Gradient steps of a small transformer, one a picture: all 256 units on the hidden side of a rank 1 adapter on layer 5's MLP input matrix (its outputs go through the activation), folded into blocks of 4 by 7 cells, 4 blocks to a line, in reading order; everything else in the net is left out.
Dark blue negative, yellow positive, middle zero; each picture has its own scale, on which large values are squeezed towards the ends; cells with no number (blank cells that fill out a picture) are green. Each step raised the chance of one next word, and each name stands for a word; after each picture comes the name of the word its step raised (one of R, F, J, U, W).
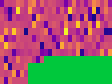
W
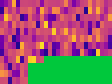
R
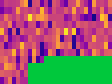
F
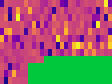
W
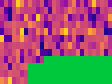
W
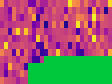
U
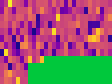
R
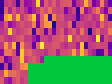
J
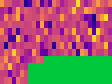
F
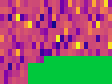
W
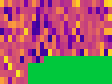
U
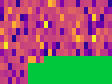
R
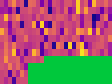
F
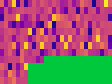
J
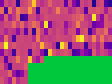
R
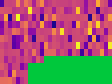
W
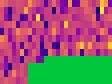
W
